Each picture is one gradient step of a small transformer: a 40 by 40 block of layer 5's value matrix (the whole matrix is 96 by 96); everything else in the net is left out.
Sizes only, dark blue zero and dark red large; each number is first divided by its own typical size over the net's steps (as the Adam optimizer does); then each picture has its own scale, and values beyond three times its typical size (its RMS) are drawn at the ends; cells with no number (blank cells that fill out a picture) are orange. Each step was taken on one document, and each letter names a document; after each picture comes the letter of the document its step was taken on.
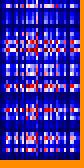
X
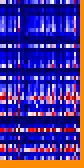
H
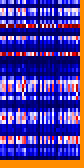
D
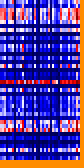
D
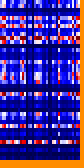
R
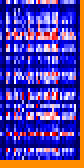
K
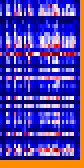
K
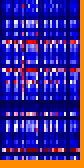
X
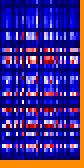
X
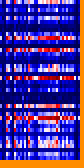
K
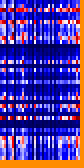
D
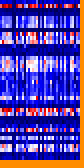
X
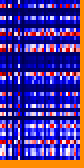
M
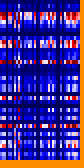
H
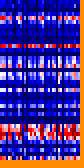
M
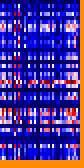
H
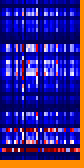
X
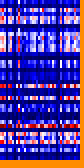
M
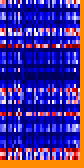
H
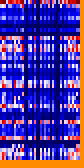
D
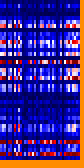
H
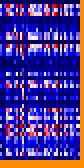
X
